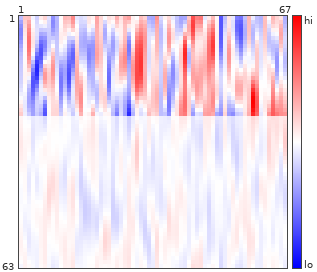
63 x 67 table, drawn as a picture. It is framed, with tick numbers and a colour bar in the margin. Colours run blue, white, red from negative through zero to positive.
Grain: streaks running down. Average level on the scale: 50%. Histogram: heavy tails on both sides. Seam: horizontal, 40% of the way down, the bottom part calmer. Mirror symmetry: none.
